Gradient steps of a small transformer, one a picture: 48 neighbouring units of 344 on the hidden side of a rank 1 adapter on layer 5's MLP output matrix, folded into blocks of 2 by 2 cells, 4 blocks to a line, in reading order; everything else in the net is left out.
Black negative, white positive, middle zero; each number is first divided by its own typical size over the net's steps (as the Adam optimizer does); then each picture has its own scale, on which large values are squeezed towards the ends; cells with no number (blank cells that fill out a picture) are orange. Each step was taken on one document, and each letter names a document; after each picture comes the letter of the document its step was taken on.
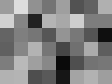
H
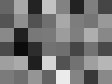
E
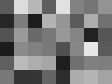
H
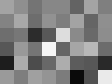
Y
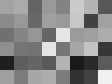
Y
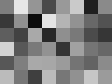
H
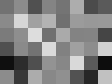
Y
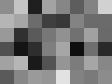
E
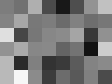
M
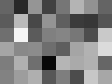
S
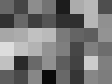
M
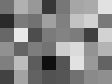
S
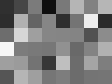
S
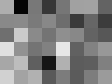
S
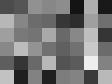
M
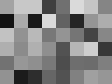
H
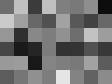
E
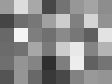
S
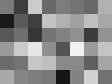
E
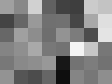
H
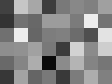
S
